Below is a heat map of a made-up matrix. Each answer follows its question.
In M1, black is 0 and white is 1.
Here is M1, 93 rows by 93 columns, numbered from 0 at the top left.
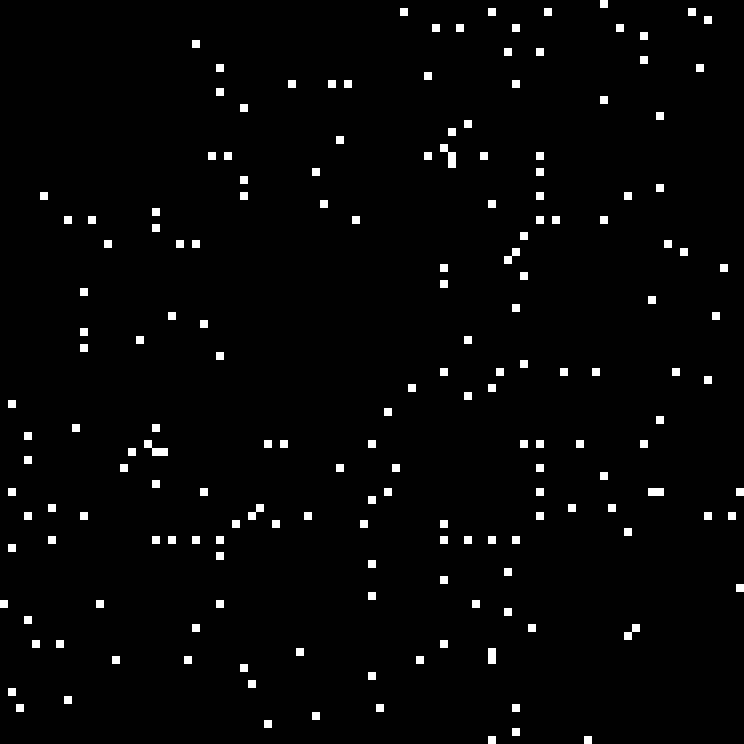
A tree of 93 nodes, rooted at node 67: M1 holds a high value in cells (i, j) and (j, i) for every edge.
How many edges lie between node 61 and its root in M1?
1
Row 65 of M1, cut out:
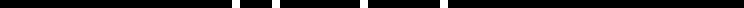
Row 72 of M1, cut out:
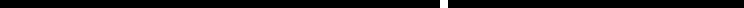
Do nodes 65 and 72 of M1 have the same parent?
yes
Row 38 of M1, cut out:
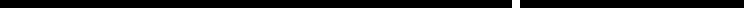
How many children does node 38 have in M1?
0
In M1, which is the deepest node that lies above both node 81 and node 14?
61
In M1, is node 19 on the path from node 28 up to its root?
yes
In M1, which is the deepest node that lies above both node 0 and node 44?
27
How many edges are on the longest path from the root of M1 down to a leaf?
3
